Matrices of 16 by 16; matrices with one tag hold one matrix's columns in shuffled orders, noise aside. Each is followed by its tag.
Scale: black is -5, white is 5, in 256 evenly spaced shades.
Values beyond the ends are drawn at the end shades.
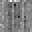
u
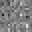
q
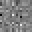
q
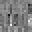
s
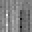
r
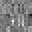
s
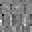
s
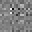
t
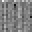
u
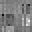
s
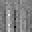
r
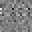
t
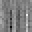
r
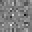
q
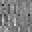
s
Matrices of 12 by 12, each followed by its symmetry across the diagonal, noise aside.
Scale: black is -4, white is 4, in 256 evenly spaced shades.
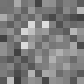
symmetric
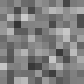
antisymmetric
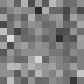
antisymmetric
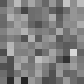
neither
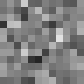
antisymmetric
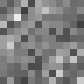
symmetric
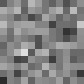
neither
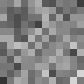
symmetric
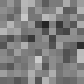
neither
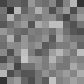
symmetric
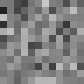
neither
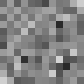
symmetric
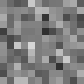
antisymmetric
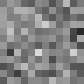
neither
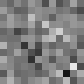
antisymmetric
